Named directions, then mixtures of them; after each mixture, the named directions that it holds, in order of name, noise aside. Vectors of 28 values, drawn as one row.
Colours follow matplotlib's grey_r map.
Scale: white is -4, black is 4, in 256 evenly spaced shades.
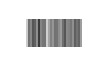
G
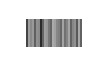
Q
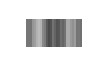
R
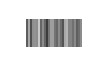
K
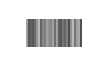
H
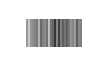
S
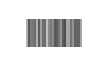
G, R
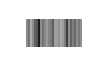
H, K, R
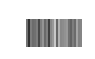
S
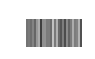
H, Q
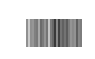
S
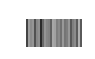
Q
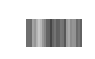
R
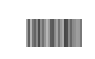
K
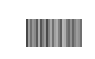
G, R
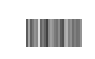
K
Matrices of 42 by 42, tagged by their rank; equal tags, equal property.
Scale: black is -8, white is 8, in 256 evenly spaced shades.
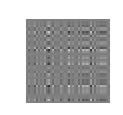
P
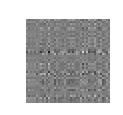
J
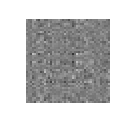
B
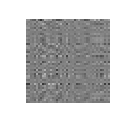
J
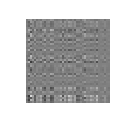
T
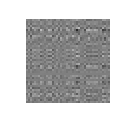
J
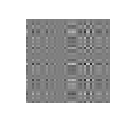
P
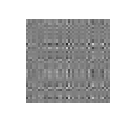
T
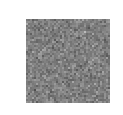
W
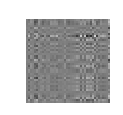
T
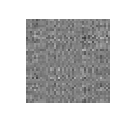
B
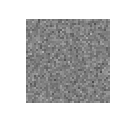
W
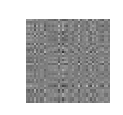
T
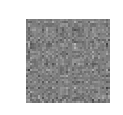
B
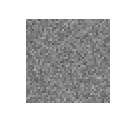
W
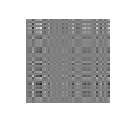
P
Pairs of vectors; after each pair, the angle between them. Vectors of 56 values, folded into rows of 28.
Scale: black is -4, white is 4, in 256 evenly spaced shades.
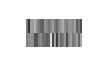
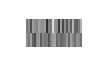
orthogonal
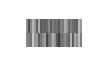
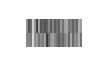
nearly parallel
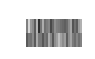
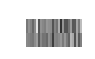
partly aligned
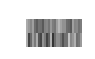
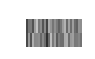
orthogonal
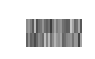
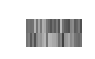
partly aligned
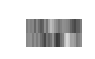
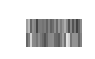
partly aligned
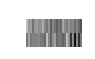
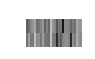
orthogonal
